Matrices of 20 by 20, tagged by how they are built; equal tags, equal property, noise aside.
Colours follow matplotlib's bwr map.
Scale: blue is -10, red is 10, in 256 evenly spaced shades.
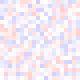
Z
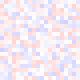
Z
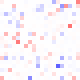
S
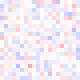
Z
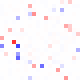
S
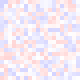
Z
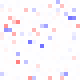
S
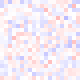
Z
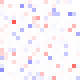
S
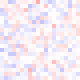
Z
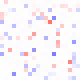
S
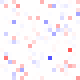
S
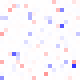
S
